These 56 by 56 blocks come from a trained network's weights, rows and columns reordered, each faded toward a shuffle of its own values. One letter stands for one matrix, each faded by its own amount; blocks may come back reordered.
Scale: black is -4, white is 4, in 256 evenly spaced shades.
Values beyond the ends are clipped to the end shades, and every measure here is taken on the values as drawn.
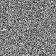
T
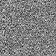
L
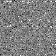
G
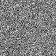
L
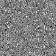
G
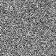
L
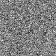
L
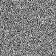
T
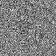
T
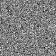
T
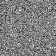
L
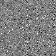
G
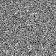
L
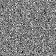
L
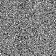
L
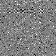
G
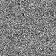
L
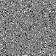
G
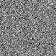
T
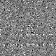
G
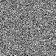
L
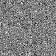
T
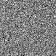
L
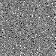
G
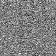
T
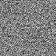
T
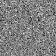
L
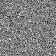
T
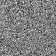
T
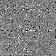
G
